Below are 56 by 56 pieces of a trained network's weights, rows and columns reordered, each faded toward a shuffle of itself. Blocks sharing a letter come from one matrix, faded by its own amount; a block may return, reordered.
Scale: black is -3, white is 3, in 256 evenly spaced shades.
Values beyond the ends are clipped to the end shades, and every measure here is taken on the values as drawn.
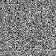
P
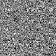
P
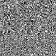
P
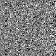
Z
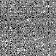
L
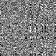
Z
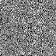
Z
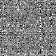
L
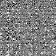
L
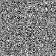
P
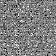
L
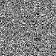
P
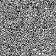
P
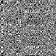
Z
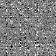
L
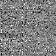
L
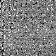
L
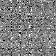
L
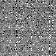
L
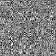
Z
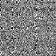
Z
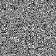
P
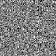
P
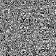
P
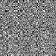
Z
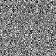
Z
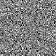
Z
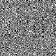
Z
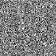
P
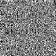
P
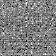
L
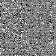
L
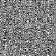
Z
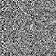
Z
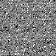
L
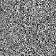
P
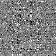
L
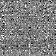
L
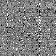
L
